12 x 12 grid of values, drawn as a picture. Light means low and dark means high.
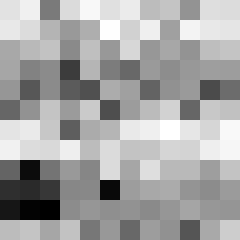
Ninth with the highest average: bottom left. Odd patch: higher, in the bottom left. Stripes: horizontal, repeating 2 times.
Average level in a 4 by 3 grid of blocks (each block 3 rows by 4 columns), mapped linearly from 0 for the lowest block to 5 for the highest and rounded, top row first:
1 0 1 / 4 3 3 / 2 1 0 / 5 4 3
